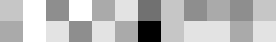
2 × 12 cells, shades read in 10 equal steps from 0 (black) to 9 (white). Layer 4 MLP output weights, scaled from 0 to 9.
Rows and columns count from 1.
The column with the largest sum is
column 2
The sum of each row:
78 79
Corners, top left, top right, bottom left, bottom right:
7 7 6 8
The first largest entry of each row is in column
2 2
